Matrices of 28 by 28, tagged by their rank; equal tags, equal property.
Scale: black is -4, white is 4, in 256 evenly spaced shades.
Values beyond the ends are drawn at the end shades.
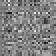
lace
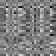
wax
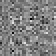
lace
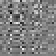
wax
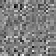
lace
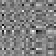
wax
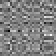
wax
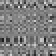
wax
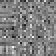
lace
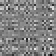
wax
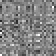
lace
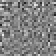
lace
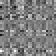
wax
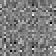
lace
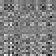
wax
